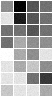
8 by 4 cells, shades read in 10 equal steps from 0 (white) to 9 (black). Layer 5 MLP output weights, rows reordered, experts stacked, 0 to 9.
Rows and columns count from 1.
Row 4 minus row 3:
0 -2 -2 -1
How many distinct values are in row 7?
3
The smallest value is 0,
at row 5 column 1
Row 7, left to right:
1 1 5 7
